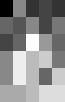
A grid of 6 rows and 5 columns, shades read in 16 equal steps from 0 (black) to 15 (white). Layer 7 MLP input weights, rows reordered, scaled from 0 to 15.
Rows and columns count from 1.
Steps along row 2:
down up down up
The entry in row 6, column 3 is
11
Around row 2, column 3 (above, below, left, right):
3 15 5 4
